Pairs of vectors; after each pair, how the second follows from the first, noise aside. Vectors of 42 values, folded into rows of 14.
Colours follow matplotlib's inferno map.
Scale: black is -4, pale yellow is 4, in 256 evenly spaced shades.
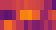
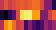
scaled up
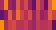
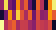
scaled up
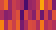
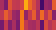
negated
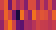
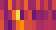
negated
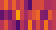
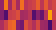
wrapped around
